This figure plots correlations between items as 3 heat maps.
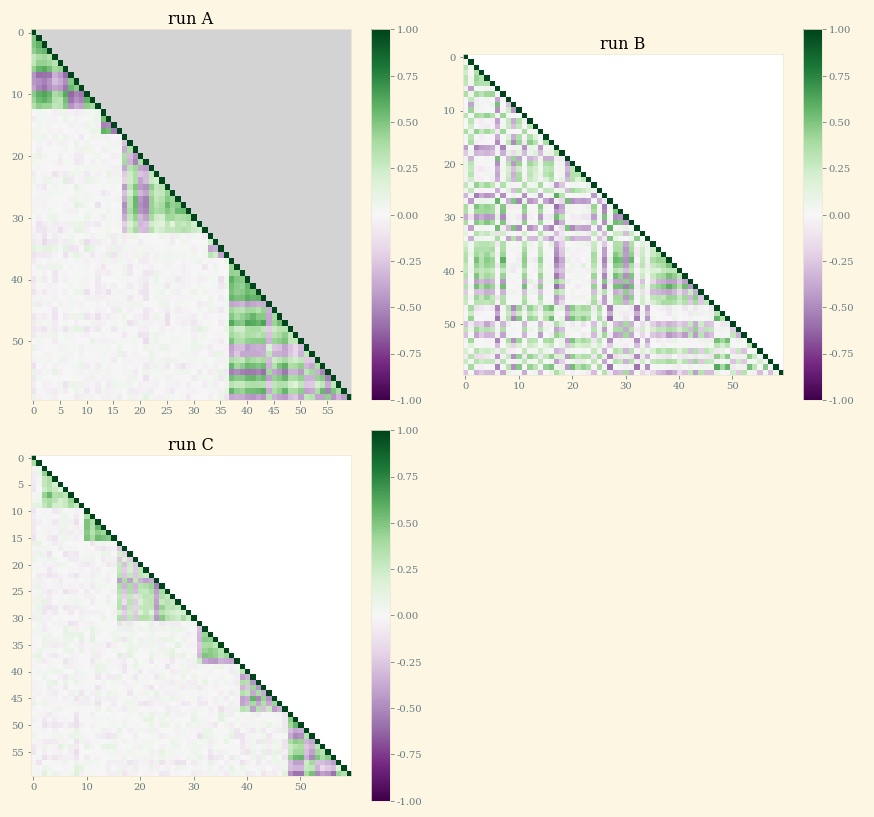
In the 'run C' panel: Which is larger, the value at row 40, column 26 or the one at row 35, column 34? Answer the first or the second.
the second
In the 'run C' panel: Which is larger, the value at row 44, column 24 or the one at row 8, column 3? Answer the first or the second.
the second
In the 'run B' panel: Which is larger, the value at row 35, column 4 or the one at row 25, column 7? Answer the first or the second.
the first
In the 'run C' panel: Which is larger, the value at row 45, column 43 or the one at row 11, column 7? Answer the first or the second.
the first
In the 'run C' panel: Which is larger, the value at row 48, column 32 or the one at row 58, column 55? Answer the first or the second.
the first
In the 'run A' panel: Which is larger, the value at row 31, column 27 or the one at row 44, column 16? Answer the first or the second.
the first
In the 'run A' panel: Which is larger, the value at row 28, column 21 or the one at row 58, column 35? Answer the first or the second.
the second
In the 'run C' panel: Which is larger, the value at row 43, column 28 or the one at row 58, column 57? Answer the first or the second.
the second
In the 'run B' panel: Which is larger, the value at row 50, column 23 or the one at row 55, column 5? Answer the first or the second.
the second
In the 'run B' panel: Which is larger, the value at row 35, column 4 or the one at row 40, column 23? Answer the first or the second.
the first
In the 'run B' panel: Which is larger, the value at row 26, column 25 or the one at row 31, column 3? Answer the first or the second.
the second
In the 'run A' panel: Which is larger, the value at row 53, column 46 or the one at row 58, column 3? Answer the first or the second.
the first
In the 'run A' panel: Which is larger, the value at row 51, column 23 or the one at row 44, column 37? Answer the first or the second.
the first
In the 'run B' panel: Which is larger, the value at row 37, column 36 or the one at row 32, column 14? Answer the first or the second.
the first
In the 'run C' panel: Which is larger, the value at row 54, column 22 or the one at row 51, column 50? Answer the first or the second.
the first
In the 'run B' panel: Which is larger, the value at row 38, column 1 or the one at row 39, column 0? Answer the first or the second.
the second
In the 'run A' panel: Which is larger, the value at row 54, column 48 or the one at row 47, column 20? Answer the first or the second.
the first
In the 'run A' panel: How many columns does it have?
60
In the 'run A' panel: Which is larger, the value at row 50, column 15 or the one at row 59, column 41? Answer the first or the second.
the first
